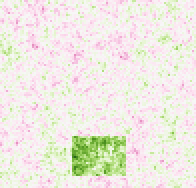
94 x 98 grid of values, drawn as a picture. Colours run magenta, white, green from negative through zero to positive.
An odd patch, higher than its surroundings, sits in the bottom middle. The texture is blotchy. Overall the values sit about 50% of the way up the scale. The ninth with the highest average is the bottom middle.
